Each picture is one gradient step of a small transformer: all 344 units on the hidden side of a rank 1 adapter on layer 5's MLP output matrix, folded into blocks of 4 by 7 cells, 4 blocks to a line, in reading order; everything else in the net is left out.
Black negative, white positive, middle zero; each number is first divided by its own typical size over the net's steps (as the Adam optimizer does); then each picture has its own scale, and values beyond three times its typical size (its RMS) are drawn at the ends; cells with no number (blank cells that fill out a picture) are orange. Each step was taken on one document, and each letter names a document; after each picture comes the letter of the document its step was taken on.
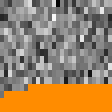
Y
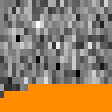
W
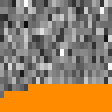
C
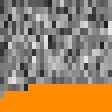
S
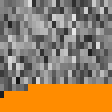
S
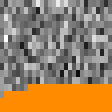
W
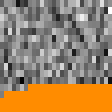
C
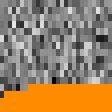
W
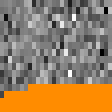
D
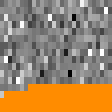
D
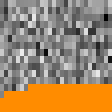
Y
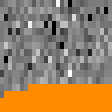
D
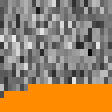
W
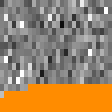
D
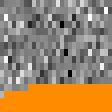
D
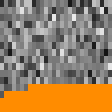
C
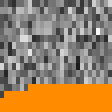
C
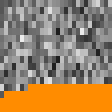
S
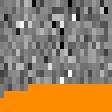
D
